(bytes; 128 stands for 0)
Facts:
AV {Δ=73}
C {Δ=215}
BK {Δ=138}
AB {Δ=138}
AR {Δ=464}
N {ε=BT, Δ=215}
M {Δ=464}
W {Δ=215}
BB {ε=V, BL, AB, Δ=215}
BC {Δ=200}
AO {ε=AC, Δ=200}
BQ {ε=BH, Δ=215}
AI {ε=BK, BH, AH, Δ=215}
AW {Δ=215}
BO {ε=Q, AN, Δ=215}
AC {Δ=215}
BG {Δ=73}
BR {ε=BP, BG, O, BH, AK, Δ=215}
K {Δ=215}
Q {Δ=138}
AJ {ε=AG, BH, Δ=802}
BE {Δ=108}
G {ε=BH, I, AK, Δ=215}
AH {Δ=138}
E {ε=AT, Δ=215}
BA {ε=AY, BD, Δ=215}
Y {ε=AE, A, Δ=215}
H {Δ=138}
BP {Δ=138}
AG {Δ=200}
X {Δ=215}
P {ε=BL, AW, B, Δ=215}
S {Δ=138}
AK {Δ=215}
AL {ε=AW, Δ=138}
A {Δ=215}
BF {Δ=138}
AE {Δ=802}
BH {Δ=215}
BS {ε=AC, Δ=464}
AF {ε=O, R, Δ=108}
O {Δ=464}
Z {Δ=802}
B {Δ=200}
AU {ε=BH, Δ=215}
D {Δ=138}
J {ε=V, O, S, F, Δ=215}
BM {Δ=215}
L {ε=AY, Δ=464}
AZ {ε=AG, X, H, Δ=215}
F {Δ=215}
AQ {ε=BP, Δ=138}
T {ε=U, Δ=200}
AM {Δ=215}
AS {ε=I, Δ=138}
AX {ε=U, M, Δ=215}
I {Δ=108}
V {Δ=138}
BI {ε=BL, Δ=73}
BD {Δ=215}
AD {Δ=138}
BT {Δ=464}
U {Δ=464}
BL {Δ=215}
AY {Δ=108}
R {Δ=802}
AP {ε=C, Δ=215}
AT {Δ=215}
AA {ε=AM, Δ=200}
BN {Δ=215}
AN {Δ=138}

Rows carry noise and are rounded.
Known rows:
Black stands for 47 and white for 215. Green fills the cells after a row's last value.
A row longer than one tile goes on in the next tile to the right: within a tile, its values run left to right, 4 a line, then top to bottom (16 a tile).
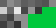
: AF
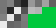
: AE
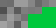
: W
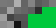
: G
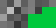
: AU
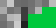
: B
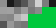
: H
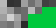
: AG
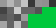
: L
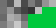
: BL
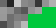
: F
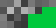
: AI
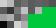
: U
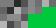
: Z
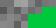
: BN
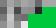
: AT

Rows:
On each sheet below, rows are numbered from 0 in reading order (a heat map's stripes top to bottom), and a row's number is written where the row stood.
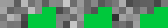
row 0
BC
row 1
AR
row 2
BE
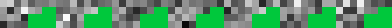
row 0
T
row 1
A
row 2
AK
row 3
AZ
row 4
AC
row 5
J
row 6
AA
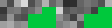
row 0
BD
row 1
BG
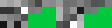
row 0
AX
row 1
O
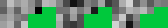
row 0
E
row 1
AJ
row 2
Y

